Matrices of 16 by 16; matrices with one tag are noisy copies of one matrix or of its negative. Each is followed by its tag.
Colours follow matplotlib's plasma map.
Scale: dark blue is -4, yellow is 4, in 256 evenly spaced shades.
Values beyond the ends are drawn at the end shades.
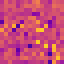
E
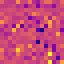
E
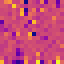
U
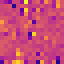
U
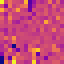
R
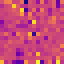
U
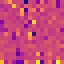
U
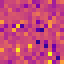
E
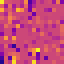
R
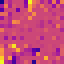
R
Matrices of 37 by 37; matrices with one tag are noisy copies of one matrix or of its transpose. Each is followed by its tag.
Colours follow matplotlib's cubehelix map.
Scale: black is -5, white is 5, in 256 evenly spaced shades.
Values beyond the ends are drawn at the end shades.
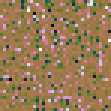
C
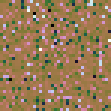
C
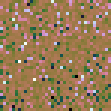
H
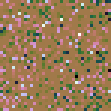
H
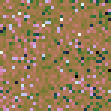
H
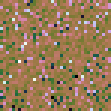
H
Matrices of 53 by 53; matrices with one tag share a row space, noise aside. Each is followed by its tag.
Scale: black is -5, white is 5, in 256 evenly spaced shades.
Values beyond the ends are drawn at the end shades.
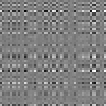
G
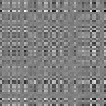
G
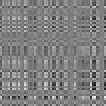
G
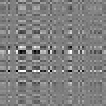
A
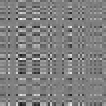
A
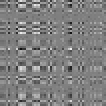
A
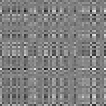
G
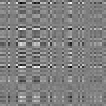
A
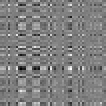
A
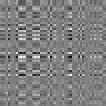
A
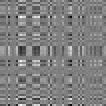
A
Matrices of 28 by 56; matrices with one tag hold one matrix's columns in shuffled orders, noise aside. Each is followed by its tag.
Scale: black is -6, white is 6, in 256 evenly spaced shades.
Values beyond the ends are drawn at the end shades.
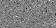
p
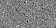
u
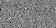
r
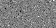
p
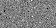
p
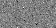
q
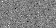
u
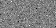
u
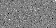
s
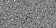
s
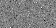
q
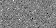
s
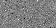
s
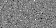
s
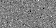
p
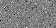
q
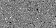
r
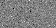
p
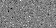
p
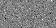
s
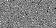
p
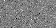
s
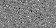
p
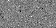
p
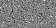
p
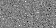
u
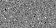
r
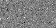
r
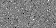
s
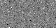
q
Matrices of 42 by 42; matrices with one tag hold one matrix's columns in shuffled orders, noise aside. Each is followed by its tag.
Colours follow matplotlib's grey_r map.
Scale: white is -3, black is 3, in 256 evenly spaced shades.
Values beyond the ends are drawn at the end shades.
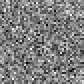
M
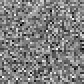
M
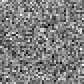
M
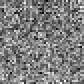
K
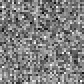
K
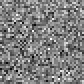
M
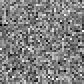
M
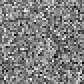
M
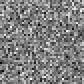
M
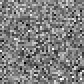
M
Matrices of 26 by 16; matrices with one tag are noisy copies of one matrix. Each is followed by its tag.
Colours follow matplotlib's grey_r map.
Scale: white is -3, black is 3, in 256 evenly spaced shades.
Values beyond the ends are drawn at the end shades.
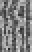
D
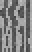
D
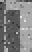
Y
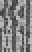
D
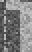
Y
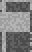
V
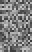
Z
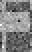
V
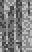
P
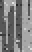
P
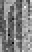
P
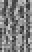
D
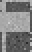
V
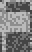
V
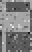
V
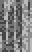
P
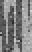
P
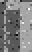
Y
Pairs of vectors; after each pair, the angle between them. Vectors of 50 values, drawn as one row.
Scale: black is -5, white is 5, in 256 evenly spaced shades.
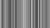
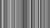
nearly opposite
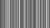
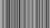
nearly opposite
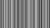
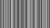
nearly parallel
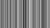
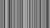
partly opposed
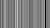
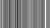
nearly opposite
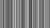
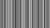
nearly opposite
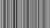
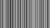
partly opposed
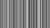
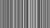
nearly opposite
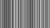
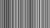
nearly parallel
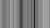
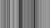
nearly parallel
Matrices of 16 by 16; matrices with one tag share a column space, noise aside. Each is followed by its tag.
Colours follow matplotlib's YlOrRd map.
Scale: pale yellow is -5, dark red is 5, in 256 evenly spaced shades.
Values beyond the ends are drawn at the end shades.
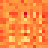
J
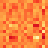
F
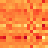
F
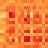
J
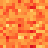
F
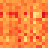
J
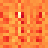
J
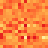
F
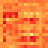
J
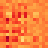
J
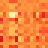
J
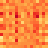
J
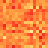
F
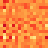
F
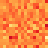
F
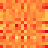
F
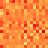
F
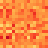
F
